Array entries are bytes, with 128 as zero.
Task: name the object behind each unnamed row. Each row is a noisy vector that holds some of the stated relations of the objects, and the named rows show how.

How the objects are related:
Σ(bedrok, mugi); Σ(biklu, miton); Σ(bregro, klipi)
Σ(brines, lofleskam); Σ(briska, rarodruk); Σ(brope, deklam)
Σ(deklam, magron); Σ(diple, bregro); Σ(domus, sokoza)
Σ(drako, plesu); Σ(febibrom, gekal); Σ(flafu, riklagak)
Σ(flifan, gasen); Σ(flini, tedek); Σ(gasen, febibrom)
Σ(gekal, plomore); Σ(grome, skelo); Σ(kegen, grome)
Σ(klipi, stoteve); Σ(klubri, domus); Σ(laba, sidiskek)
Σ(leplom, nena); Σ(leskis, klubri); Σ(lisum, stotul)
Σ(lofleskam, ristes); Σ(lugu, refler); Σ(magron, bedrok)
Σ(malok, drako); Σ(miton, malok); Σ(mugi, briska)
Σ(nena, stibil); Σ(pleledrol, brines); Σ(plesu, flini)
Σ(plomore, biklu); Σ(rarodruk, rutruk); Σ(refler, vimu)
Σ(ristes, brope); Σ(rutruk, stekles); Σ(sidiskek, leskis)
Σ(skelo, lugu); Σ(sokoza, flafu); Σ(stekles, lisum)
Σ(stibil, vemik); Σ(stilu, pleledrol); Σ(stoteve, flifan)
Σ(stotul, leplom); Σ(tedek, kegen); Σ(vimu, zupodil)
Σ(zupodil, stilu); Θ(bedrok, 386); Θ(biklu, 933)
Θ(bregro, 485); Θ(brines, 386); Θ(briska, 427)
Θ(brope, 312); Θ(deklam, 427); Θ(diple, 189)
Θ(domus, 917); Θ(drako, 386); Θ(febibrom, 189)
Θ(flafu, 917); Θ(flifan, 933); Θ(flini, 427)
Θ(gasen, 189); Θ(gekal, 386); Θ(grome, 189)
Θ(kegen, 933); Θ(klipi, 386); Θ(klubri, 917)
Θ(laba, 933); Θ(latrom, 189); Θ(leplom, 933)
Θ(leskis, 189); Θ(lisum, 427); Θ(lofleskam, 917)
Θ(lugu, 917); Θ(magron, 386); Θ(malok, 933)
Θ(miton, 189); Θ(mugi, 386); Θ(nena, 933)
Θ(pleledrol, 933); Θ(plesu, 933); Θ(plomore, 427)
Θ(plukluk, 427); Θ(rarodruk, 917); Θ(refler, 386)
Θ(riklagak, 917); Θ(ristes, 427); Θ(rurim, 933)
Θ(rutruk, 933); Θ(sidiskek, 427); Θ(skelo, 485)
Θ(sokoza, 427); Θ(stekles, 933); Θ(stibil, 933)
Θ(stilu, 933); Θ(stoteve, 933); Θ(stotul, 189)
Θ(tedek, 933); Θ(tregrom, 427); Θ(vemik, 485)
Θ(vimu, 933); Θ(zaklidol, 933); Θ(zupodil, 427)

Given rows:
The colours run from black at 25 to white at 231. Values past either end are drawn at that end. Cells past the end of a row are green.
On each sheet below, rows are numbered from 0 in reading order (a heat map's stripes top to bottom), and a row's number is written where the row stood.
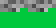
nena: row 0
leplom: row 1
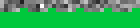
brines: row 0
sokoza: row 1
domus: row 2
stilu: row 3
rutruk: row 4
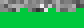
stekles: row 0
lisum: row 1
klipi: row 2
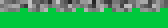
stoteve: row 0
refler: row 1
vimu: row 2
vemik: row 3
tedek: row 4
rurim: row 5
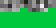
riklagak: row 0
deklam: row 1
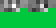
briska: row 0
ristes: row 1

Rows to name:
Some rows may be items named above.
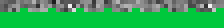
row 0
biklu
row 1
riklagak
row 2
zupodil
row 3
latrom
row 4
rutruk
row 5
bregro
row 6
gekal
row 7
flini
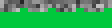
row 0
brines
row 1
flafu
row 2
drako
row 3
tedek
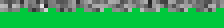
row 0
grome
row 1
ristes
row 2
miton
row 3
stekles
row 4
stibil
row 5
vemik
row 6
nena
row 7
plesu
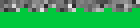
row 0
plomore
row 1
brope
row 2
ristes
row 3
lofleskam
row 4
leskis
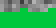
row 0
diple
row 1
rarodruk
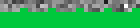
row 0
lugu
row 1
kegen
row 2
laba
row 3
stotul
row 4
sidiskek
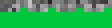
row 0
malok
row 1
refler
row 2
diple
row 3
skelo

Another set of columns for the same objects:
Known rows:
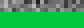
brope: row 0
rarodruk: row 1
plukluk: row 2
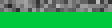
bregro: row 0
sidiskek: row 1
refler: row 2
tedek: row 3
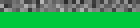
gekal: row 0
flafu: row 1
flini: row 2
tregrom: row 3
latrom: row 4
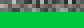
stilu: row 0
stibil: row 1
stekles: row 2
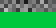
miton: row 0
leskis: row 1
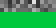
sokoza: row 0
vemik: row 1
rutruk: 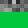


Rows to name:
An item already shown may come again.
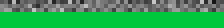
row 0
rutruk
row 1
plomore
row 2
plesu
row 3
brines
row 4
latrom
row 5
laba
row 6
deklam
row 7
stotul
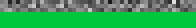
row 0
briska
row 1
lofleskam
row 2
lofleskam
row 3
biklu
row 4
grome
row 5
zupodil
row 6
vemik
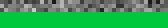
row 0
drako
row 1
malok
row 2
brope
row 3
diple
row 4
klipi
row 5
lisum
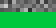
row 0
lugu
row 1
leskis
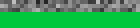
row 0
vimu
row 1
briska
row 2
refler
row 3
kegen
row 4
skelo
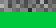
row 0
ristes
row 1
leskis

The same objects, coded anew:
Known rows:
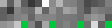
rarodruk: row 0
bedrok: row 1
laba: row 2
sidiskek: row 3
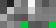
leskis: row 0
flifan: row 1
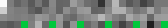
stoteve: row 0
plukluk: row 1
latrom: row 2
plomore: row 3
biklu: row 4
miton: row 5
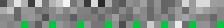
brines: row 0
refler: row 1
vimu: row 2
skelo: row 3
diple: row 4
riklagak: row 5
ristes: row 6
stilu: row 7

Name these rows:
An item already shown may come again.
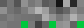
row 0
vemik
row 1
malok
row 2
flini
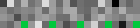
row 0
refler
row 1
ristes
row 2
plesu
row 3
deklam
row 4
drako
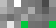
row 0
lofleskam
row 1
bregro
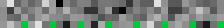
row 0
lugu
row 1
ristes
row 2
drako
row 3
stotul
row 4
lisum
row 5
deklam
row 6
briska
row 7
gekal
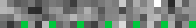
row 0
biklu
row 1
stotul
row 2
plomore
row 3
klipi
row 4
zupodil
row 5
brope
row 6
grome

